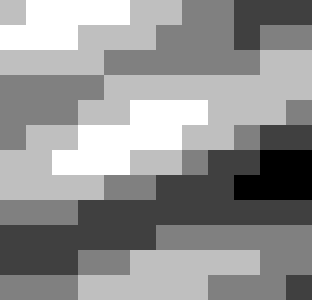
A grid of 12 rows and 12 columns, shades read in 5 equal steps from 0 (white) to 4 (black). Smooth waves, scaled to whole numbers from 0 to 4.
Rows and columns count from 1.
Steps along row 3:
same same same up same same same same same down same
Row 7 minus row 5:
-1 -1 -2 -1 -1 1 1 2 2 2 3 2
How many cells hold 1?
47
